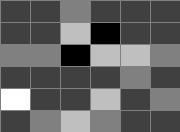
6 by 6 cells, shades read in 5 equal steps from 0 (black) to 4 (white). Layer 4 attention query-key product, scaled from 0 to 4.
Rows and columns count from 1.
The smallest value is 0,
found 2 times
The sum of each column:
10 8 10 10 9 8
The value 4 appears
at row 5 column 1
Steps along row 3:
same down up same down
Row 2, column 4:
0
